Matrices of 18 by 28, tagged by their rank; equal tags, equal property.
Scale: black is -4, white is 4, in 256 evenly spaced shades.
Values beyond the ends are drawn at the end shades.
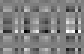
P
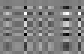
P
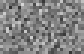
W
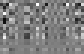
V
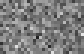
W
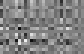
V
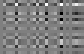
P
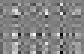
V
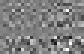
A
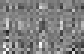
A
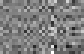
A
